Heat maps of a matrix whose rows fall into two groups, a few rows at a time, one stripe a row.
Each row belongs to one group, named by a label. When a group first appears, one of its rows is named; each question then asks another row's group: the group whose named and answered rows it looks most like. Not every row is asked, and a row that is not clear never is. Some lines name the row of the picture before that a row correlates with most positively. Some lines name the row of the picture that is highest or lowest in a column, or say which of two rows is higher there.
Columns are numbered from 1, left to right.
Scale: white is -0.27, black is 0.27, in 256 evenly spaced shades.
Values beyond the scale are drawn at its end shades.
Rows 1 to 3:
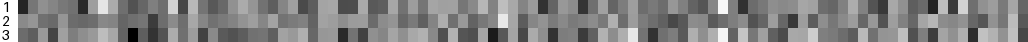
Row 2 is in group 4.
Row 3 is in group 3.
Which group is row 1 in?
3
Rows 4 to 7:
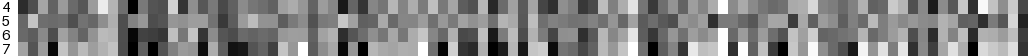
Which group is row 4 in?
3
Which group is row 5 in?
4
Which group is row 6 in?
3
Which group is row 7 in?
3
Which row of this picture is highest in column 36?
5
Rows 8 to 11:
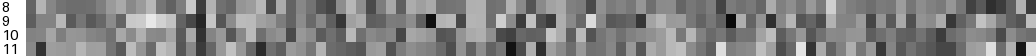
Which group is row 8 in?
4
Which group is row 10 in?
4
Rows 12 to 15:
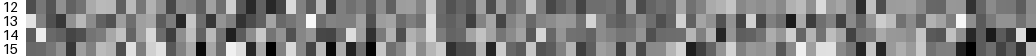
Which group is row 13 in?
3
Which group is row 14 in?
4
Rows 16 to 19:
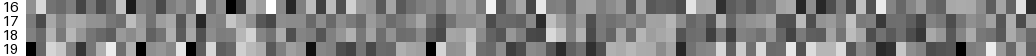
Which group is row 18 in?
4
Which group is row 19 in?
3
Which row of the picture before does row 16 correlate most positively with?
14
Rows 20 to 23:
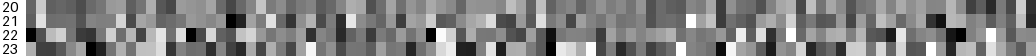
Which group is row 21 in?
4
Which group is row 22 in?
3
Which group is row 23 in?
3
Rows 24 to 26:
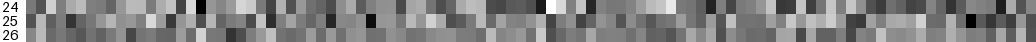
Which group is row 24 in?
4
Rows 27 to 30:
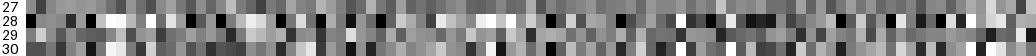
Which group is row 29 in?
4
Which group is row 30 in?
3
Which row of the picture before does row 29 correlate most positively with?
26
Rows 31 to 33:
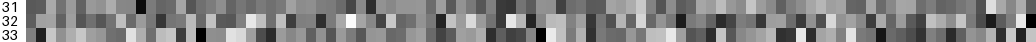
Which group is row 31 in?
3
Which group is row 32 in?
4
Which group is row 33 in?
4
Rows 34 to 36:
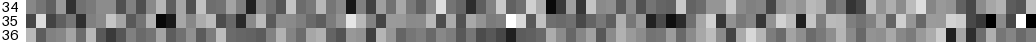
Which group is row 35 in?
4
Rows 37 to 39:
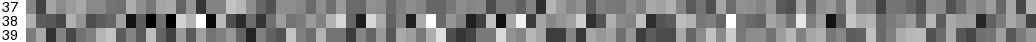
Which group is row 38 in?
3
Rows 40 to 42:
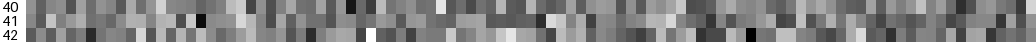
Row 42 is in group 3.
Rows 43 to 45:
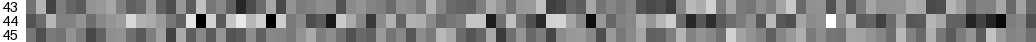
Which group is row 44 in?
4
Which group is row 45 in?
3
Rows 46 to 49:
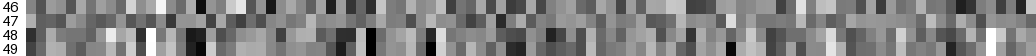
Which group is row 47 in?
3
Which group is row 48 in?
3
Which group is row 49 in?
3
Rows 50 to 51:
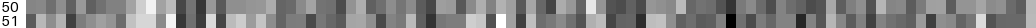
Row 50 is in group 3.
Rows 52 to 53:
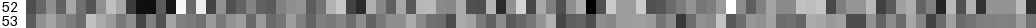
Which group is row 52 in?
3
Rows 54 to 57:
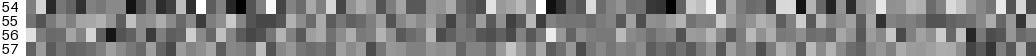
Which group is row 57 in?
4
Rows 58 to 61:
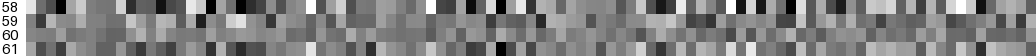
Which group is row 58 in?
3
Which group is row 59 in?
4
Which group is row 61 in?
3
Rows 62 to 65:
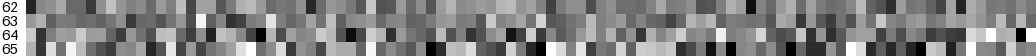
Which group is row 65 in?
4
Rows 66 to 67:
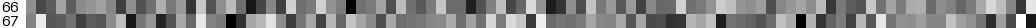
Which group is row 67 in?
4
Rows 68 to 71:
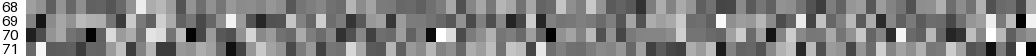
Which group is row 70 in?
3
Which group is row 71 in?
4
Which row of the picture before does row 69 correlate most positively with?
66
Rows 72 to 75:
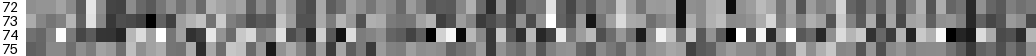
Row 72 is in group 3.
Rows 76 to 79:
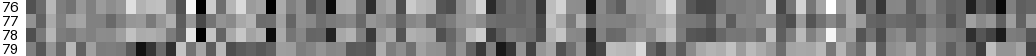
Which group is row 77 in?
4
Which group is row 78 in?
4
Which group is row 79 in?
3
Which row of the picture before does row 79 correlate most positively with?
73
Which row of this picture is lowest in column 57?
77
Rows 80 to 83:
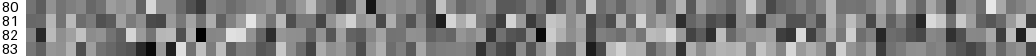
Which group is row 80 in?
3
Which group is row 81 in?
4
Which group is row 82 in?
4
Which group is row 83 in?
3
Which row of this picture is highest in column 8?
81
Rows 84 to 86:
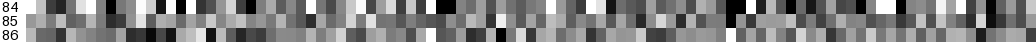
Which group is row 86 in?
3
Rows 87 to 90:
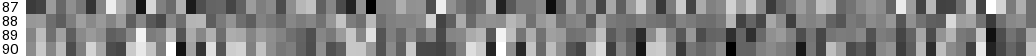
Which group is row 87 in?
3
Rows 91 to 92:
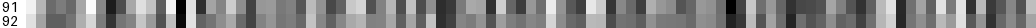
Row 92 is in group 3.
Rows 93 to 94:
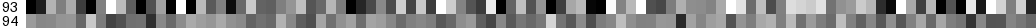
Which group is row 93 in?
3
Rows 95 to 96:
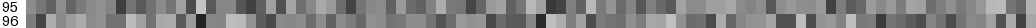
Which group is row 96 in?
4
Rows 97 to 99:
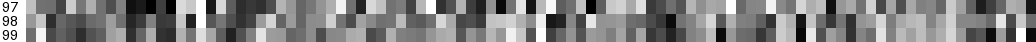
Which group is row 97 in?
3
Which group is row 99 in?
4
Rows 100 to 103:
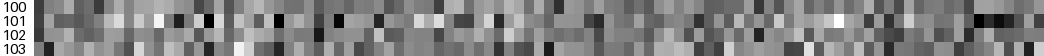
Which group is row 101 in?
4
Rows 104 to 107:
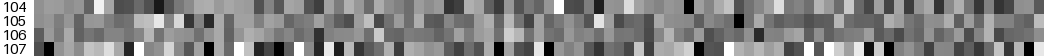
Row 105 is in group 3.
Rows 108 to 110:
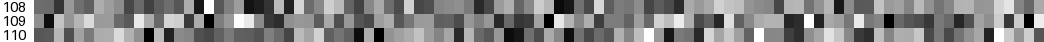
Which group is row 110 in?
3
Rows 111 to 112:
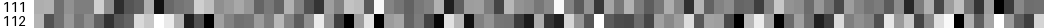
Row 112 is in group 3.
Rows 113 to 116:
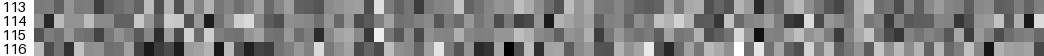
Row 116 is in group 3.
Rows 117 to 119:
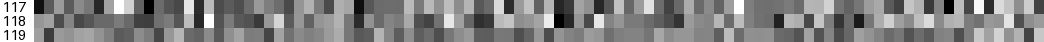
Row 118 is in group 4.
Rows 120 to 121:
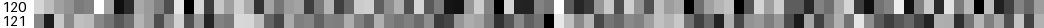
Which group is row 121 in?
4
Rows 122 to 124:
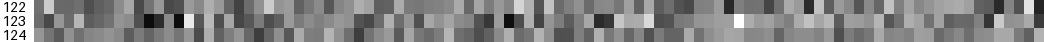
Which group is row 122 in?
4
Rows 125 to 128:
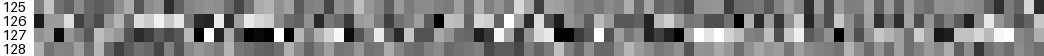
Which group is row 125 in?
4
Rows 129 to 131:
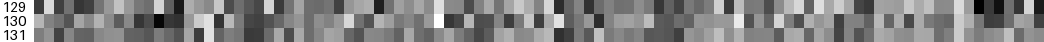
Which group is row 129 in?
4
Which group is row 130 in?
3
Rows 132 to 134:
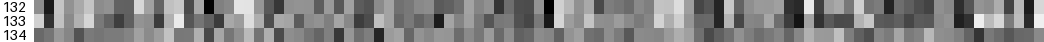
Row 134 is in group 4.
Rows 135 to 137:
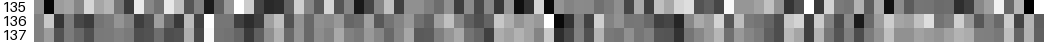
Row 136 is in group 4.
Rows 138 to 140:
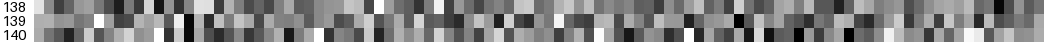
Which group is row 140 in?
3
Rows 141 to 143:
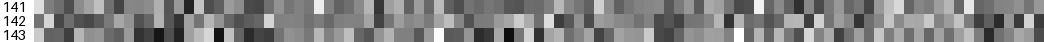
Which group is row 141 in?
3
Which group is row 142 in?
4
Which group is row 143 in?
3
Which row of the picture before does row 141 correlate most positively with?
140
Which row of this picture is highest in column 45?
143
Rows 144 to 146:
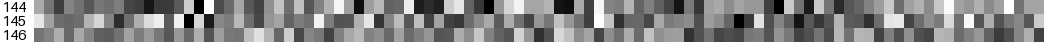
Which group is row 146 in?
4
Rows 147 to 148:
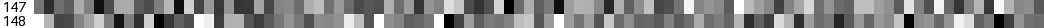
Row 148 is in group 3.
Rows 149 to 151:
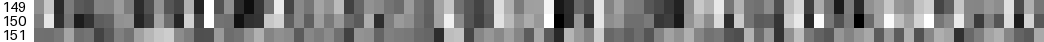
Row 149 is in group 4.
